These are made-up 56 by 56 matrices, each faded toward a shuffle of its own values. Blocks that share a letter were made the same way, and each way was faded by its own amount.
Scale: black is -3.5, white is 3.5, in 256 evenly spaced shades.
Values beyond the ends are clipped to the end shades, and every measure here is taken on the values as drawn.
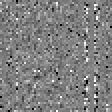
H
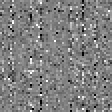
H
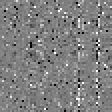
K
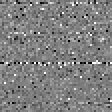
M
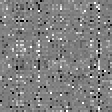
K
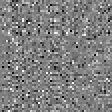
K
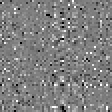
K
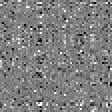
K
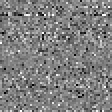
M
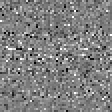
M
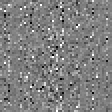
H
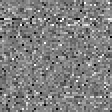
M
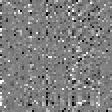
K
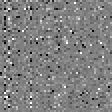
K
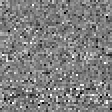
M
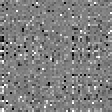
K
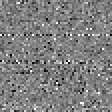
M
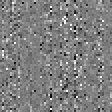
H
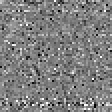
M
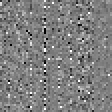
H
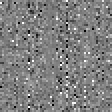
H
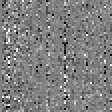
H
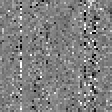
H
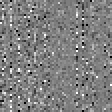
H
